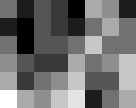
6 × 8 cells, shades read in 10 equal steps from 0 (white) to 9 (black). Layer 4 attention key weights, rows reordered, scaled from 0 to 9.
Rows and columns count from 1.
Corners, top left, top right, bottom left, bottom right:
5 8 0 3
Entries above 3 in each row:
7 7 7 6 5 3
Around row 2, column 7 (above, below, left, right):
4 5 5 5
